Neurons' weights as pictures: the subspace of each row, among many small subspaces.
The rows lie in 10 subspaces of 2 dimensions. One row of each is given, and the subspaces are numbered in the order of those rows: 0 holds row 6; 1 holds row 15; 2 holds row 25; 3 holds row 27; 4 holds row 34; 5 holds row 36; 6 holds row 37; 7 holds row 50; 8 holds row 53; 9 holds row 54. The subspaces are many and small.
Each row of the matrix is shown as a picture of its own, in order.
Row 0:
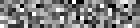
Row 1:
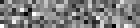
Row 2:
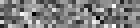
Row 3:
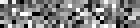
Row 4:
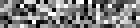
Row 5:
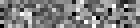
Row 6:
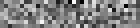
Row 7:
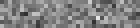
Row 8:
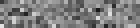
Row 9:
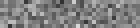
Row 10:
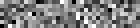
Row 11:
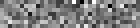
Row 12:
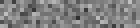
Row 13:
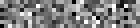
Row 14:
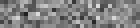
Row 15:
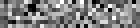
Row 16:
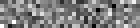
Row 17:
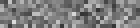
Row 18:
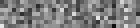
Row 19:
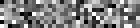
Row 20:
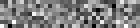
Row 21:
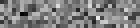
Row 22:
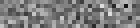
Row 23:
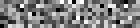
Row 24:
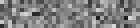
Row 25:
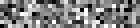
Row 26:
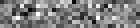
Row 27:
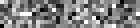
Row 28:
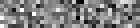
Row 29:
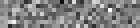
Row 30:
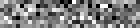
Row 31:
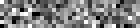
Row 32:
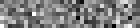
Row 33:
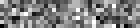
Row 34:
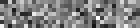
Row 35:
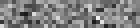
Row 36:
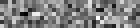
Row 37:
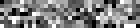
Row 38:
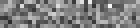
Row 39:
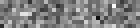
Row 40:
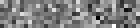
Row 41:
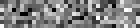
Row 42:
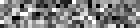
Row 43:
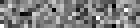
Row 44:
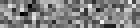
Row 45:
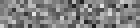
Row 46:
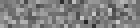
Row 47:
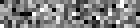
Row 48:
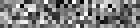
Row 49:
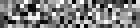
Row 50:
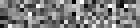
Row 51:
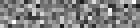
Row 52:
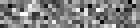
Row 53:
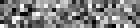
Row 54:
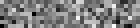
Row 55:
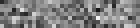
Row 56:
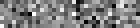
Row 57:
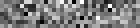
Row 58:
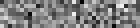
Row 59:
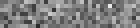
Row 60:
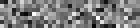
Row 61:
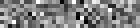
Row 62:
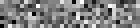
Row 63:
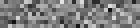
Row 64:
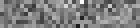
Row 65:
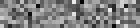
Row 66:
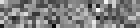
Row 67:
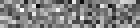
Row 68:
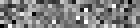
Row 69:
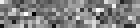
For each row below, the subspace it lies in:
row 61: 2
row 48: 0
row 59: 3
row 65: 7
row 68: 2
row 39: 3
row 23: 9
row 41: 0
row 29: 1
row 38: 3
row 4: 3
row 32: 9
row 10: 2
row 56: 3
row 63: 1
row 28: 9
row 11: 7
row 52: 2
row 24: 5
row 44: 2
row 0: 9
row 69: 6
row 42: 8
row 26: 8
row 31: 8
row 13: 7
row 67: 8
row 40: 0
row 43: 7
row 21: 5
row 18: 0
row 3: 4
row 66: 6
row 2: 1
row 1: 8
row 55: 6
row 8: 6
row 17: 4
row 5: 7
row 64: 0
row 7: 5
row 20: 4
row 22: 6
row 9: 1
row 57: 0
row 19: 1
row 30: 8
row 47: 3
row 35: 1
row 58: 7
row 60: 4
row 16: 4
